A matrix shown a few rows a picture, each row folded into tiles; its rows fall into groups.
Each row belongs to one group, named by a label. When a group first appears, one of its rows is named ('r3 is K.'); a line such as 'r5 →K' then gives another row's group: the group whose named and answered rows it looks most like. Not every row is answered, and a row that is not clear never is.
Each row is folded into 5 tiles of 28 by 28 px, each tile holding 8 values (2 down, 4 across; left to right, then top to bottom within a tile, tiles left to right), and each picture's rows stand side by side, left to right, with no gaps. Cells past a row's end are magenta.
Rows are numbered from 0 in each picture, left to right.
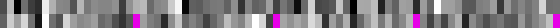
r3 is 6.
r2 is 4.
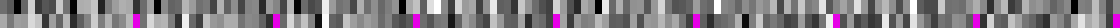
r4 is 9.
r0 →4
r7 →9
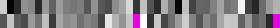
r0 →4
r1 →9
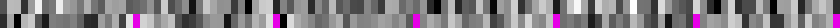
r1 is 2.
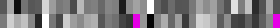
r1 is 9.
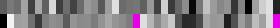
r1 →2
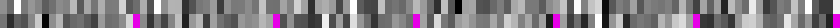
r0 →6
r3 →9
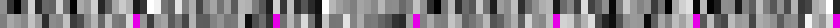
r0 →4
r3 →4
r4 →2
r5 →4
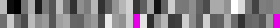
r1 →9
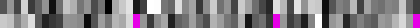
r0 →2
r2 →6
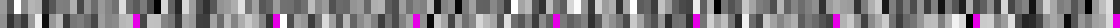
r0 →6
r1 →9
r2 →9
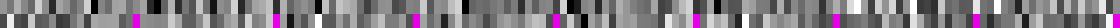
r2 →9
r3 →6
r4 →4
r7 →6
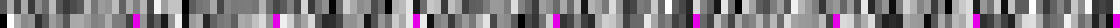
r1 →6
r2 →2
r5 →9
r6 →2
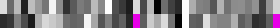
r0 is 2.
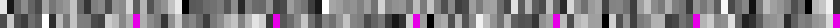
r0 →4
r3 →9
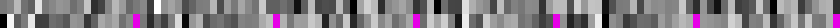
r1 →6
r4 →6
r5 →4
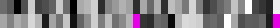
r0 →4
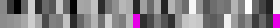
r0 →4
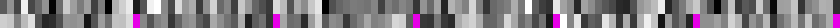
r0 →2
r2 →6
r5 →4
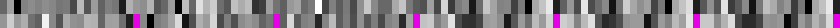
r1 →9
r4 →2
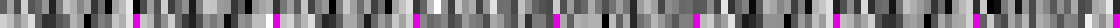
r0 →2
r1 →2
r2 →2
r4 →4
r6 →2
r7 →4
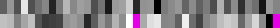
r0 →2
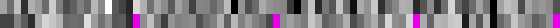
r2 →4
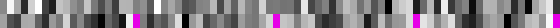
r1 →6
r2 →2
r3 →2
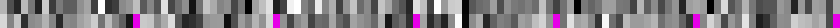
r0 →9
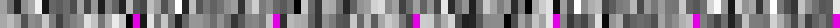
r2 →9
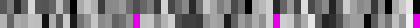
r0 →4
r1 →2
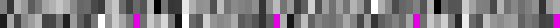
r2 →9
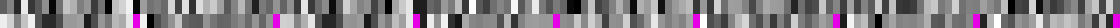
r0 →2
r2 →2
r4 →4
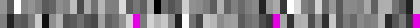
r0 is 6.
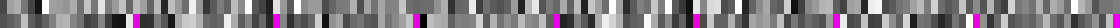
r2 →6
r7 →9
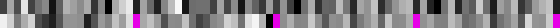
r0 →2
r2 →4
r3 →4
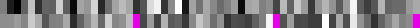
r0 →4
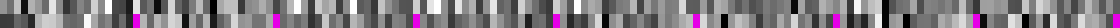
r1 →4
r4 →6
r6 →6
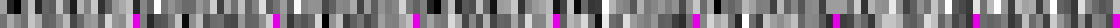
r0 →4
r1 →6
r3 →4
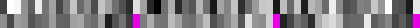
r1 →4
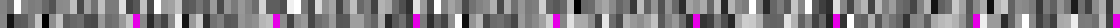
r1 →6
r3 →6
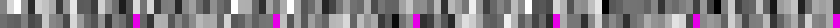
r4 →6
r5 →4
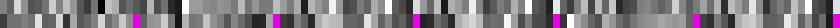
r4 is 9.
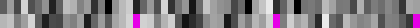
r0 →2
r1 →2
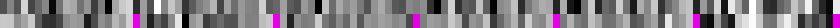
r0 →2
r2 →9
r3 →4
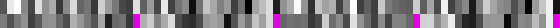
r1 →2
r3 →2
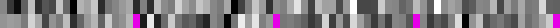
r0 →4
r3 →6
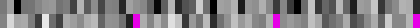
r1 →4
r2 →4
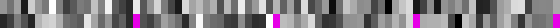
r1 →6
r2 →2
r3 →9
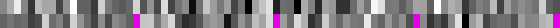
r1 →2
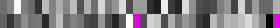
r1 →9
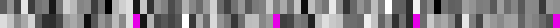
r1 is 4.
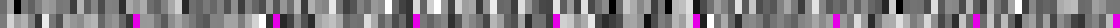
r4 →2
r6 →9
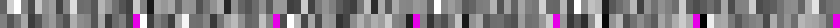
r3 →6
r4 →6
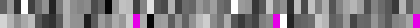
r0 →2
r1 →9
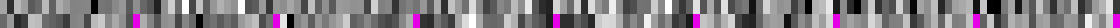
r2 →9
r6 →4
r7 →4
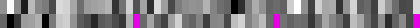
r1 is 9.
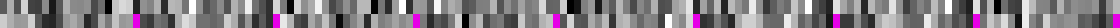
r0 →2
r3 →6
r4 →4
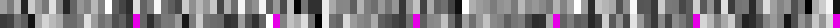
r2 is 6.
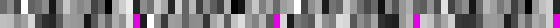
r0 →2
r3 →2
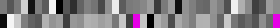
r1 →9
